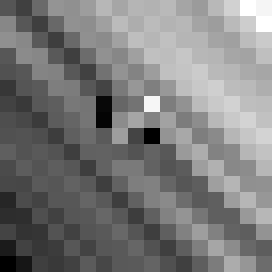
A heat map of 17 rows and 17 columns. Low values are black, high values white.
The centre is the roughest part. The ninth with the highest average is the top right. In the centre lies a patch that is rougher than the rest. The grain runs diagonally down to the right. The halves do not mirror each other. The field climbs toward the top right. The bottom left is the ninth with the lowest average.
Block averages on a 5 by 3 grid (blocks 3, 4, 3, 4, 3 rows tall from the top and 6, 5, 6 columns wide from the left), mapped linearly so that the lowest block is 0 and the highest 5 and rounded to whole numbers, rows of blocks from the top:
245 | 135 | 124 | 123 | 012
